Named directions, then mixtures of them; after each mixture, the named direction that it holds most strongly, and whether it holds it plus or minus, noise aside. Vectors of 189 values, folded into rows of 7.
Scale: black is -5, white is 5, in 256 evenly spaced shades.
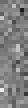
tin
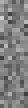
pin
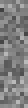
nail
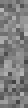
nail, minus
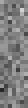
tin, minus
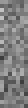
nail, minus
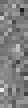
tin, plus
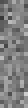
pin, minus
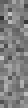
pin, minus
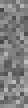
nail, plus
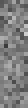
pin, minus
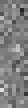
tin, plus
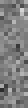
tin, minus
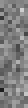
tin, minus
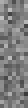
pin, plus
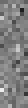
tin, plus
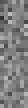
pin, minus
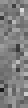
tin, minus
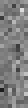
tin, minus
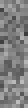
nail, plus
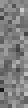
tin, minus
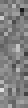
tin, plus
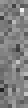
tin, minus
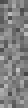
pin, minus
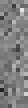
tin, minus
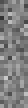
pin, minus
